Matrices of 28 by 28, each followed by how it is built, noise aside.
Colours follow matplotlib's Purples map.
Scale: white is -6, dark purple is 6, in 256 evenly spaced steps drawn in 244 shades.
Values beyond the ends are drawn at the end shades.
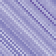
Toeplitz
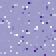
sparse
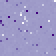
sparse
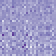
low rank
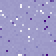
sparse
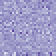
low rank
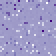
sparse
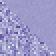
lower triangular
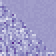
lower triangular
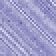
Toeplitz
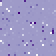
sparse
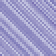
Toeplitz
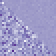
lower triangular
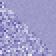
lower triangular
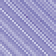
Toeplitz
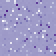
sparse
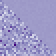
lower triangular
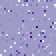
sparse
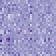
low rank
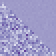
lower triangular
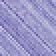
Toeplitz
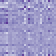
low rank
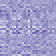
low rank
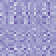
low rank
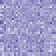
low rank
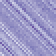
Toeplitz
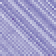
Toeplitz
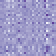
low rank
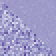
lower triangular
